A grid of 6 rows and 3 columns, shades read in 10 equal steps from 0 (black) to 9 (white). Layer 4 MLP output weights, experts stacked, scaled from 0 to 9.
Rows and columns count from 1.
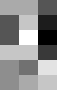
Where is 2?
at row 4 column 3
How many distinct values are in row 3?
3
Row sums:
15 11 12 16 17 18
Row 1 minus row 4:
-1 -1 1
